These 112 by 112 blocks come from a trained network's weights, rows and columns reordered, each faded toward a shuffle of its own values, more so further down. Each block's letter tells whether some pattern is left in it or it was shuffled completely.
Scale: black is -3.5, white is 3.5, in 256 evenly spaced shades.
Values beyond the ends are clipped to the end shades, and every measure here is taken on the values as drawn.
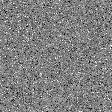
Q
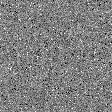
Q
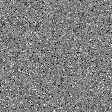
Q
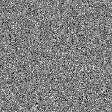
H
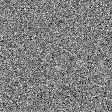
Q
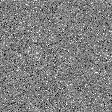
Q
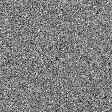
Q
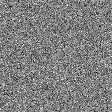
Q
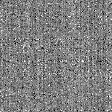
H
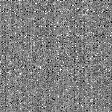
H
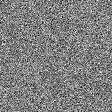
Q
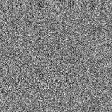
H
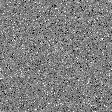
Q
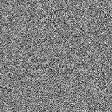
H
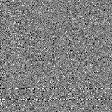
H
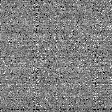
H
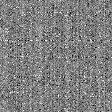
H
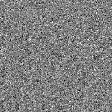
H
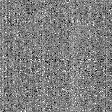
H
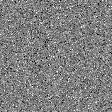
Q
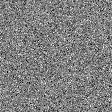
Q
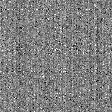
H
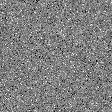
Q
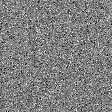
Q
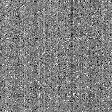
H
